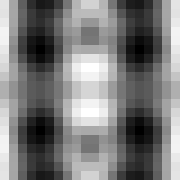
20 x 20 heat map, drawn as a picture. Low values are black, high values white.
No overall slope runs across the table. The ninth with the highest average is the centre. On average the colour sits 50% of the way up the scale. Upright stripes repeat 2 times across the table. There is no seam. Its left and right halves mirror each other, and so do its top and bottom.
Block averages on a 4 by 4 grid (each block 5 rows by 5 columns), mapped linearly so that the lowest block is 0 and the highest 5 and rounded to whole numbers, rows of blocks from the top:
0 1 1 0 / 0 5 5 0 / 0 5 5 0 / 0 1 1 0
